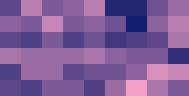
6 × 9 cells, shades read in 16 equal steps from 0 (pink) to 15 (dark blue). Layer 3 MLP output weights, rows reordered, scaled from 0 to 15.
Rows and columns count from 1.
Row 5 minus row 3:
1 -5 -2 -1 0 -3 -4 -8 -2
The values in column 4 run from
6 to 11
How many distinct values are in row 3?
6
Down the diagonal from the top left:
10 8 8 6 9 6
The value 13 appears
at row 4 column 9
